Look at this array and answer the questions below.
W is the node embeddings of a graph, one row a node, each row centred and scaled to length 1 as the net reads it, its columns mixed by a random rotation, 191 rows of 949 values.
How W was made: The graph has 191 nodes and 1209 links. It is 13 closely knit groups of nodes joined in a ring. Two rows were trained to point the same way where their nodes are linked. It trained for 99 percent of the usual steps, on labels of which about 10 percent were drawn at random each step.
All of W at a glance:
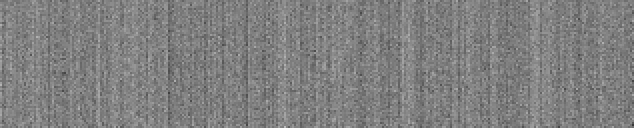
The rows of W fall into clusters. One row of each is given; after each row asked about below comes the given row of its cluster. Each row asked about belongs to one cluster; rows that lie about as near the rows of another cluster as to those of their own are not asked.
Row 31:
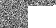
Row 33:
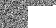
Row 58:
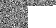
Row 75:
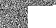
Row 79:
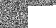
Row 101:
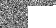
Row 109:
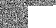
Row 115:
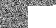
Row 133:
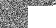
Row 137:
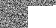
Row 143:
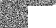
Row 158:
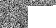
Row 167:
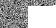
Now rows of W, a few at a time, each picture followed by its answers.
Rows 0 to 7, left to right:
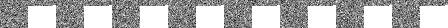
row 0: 137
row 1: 79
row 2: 33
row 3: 115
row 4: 31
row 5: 101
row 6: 31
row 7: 115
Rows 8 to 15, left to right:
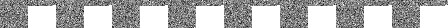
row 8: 143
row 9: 75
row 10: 101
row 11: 167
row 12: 158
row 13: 167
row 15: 109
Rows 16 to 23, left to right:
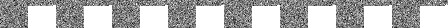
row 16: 115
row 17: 101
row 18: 109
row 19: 133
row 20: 31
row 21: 75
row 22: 79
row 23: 31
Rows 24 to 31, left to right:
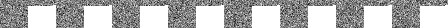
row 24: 137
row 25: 158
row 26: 101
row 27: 167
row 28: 31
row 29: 143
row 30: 133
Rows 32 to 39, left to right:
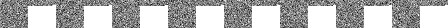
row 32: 143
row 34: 58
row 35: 58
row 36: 75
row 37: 31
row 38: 133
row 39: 101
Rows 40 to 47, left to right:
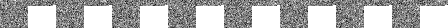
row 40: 75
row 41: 79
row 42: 167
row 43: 115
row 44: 109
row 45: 75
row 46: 33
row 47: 109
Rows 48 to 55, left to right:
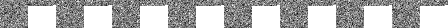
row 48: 143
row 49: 101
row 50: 115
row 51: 79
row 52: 137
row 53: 133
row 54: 158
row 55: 75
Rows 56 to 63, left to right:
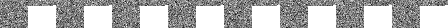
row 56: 158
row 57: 115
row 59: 75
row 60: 31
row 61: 137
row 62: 75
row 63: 101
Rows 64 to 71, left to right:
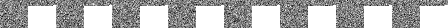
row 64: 31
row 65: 31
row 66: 115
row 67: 158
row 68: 33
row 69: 137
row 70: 58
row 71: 143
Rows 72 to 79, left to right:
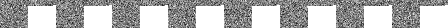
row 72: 101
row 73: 115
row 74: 101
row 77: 158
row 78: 58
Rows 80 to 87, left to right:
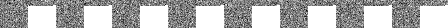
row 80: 109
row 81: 143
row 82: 31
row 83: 143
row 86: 143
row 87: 109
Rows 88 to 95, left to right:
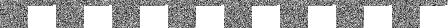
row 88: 75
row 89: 109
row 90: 143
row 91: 158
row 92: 115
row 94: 158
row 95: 167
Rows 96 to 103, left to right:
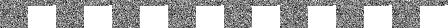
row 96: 75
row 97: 79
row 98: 75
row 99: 75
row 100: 158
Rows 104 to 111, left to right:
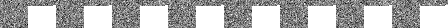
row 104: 58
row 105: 167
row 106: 109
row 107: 75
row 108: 33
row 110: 109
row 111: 31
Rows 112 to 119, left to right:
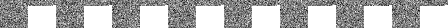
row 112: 109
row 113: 79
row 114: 33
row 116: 133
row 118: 101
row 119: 75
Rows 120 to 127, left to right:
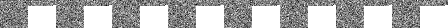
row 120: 109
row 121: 101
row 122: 31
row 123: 143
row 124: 158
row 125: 31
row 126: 133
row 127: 79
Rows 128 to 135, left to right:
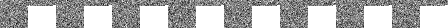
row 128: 158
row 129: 58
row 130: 58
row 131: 33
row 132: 133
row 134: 137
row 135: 137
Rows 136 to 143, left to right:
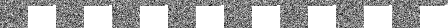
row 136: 33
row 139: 167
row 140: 58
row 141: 143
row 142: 33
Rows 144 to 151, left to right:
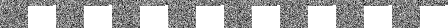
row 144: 115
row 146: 79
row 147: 75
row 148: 101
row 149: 143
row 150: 143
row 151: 158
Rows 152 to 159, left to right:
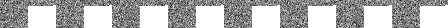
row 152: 33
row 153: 31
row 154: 101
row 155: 33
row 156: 137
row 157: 79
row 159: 31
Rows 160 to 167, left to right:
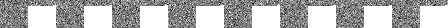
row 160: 167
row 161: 115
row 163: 75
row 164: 31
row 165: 143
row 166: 158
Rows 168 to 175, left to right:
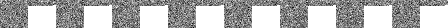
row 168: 133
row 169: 158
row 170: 58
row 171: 167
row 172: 75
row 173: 158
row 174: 109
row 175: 143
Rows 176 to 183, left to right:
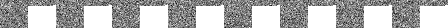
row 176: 115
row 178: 133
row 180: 137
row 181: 109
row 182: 75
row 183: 33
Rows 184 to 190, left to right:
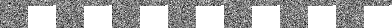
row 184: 137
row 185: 115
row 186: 133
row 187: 101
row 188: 158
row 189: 58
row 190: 31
